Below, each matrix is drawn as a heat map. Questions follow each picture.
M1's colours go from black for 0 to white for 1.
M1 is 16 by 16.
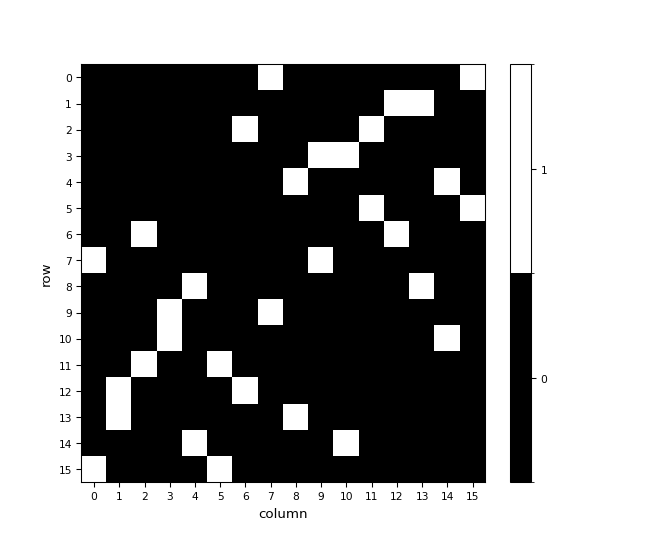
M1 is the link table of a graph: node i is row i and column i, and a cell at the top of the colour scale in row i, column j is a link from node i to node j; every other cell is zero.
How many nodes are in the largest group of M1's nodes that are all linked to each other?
2
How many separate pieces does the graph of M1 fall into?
1
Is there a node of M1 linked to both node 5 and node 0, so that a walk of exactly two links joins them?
yes
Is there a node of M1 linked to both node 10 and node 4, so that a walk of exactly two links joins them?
yes
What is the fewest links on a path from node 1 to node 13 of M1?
1
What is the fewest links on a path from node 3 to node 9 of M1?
1
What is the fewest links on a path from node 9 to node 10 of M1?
2
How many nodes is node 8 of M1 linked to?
2
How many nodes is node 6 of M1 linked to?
2
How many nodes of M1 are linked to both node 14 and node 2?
0
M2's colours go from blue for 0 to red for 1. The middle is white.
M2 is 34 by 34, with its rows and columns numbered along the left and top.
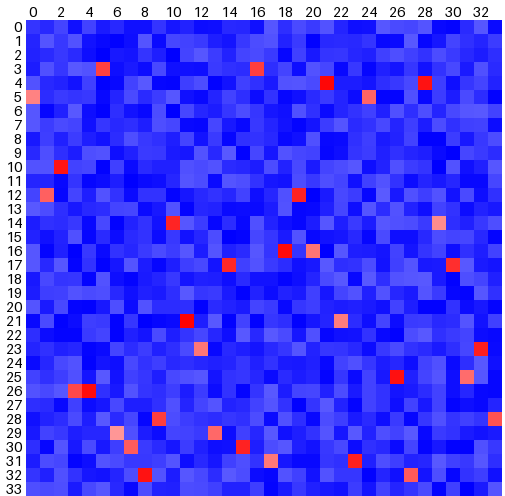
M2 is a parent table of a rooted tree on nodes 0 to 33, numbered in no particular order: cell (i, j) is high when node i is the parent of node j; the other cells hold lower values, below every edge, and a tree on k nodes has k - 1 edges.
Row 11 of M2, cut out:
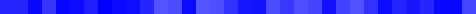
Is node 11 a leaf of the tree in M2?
yes
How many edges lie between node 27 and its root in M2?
4
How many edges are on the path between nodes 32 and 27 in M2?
1
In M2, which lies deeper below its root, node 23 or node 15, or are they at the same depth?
node 15
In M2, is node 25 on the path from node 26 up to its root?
yes
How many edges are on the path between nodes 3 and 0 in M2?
2
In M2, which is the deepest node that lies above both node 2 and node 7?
17
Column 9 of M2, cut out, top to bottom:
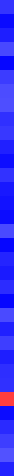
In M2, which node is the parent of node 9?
28
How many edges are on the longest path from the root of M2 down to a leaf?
5
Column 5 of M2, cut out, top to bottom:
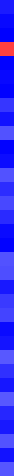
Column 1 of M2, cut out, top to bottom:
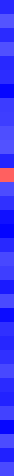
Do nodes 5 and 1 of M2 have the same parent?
no
